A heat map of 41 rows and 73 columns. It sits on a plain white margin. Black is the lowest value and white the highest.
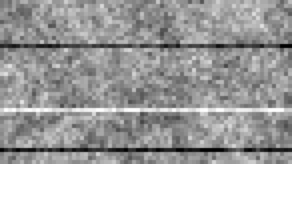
Odd lines: rows 12, 28 and 38. Grain: streaks across. Slope: none. Average level on the scale: 60%.
